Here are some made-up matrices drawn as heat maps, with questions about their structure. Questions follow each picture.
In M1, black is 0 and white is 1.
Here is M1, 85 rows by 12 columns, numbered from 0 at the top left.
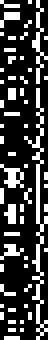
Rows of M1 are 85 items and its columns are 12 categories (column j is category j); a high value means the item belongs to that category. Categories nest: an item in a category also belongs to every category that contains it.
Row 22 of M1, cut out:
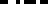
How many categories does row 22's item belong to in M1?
4
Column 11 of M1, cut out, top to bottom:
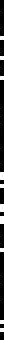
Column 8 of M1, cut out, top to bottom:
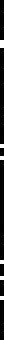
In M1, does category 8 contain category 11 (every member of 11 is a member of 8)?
no
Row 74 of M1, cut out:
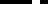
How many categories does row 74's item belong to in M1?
2
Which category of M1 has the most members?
9
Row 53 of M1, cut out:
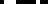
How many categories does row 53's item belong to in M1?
4
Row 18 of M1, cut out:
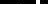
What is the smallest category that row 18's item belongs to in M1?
9
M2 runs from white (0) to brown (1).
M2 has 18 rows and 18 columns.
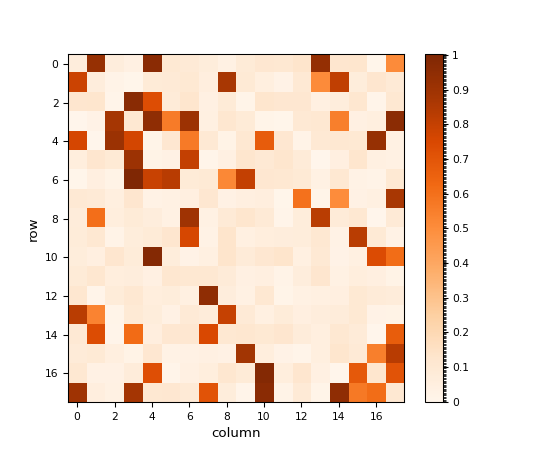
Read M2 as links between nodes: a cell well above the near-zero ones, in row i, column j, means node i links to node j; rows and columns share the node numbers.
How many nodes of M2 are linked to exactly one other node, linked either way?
1
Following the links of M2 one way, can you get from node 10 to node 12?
yes
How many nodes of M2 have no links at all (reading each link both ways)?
1
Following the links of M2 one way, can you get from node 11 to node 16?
no
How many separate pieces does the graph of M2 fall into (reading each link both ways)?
2
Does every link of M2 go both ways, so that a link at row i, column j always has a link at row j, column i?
yes
